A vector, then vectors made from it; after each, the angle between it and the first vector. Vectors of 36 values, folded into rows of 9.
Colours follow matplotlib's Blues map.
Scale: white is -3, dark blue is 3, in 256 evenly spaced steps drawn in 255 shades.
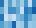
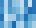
nearly parallel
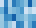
nearly opposite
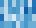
nearly parallel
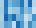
nearly opposite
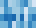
partly opposed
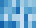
partly aligned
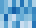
orthogonal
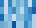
nearly parallel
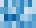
nearly opposite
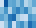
partly opposed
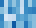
nearly parallel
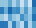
partly aligned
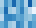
nearly opposite
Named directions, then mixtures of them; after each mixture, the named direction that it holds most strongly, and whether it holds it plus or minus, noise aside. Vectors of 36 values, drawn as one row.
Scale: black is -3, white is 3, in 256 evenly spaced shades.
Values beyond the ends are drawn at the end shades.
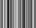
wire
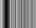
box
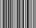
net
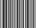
net, plus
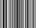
wire, minus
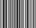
net, plus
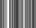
wire, minus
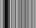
box, plus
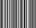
net, minus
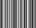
net, minus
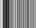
box, plus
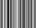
wire, plus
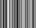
wire, minus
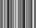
wire, plus
